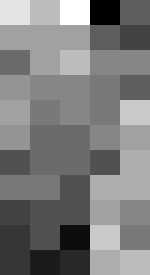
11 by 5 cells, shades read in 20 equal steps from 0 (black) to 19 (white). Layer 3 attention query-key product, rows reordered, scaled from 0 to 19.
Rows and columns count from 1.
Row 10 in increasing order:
1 4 6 9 15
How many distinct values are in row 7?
3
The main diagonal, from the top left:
17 12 14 9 15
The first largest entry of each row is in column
3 1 3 1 5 5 5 4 4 4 5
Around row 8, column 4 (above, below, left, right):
6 12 6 13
